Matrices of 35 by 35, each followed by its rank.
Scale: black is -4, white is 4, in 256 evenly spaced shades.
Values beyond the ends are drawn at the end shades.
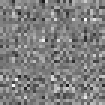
five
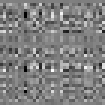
three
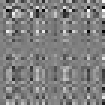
two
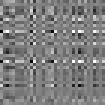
two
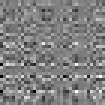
three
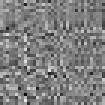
five
